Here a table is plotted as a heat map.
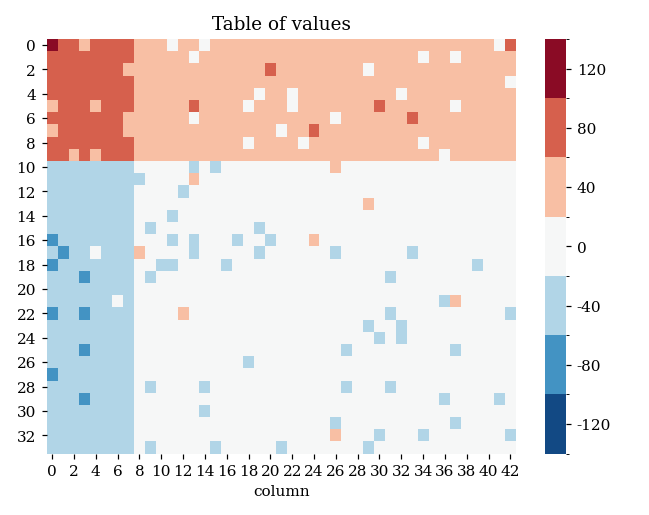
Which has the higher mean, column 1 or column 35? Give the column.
35
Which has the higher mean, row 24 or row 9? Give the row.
9
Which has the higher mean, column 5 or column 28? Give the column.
28
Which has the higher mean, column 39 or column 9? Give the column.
39
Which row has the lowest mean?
18
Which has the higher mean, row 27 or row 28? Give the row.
27
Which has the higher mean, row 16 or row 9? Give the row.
9
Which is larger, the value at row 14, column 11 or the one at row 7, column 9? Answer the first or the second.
the second
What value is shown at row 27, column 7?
-40
